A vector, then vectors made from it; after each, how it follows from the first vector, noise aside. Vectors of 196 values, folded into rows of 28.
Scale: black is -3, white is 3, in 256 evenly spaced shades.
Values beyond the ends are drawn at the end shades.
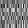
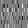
partly zeroed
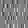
partly zeroed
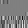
partly zeroed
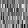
sign-scrambled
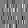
partly zeroed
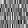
wrapped around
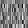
sign-scrambled
